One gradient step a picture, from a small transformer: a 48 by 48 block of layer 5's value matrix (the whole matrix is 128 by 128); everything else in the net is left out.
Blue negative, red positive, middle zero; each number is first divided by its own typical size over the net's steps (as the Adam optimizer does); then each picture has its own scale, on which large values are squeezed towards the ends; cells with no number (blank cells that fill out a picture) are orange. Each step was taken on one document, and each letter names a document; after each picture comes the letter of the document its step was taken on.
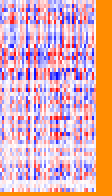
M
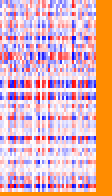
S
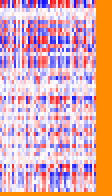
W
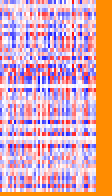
S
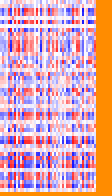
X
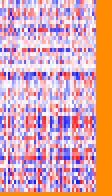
W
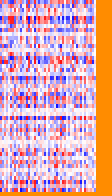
M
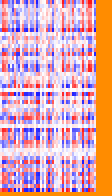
X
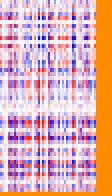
S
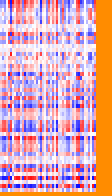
X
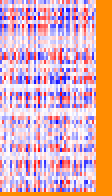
M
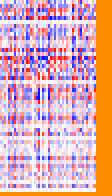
S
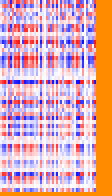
X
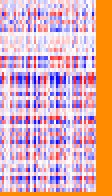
M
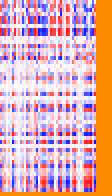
W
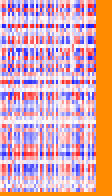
X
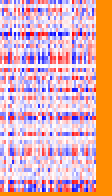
S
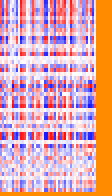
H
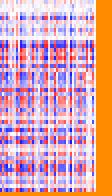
H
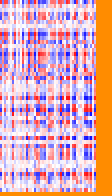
W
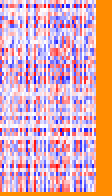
M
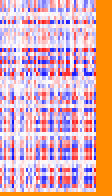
W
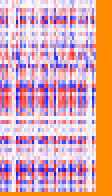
H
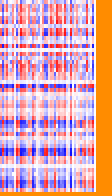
H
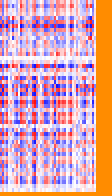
H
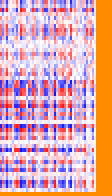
H
